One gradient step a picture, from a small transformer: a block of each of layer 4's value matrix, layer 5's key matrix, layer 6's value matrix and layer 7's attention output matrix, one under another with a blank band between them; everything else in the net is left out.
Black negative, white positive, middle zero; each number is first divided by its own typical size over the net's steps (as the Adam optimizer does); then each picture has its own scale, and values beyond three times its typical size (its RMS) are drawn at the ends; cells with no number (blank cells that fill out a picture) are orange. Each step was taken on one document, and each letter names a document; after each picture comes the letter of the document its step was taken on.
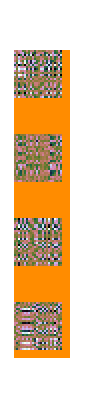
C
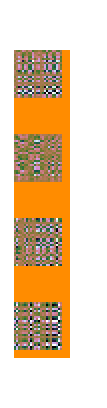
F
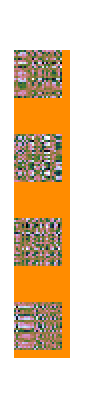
C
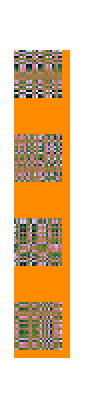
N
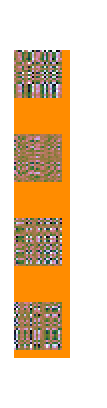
F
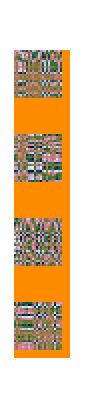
C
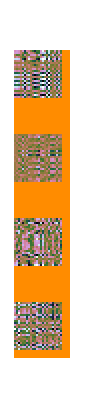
C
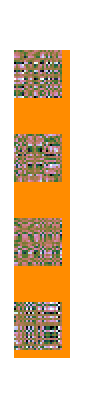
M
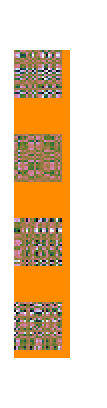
F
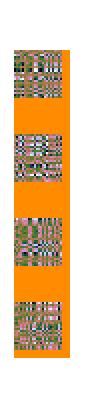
M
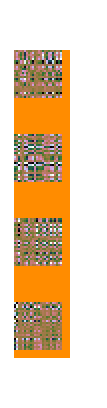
F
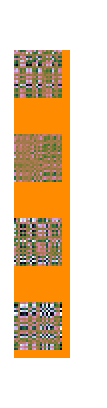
N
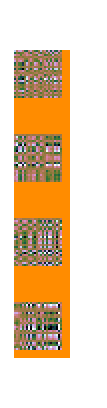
M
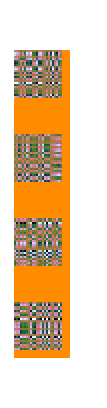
N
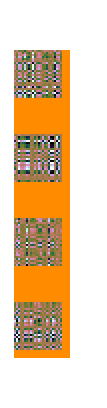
F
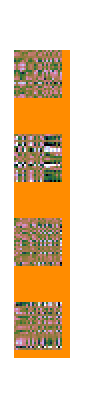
M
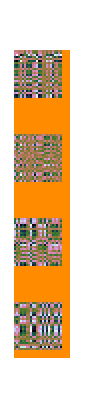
N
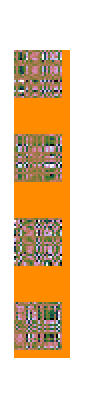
M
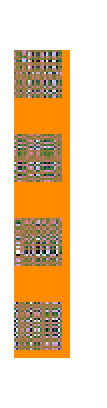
F
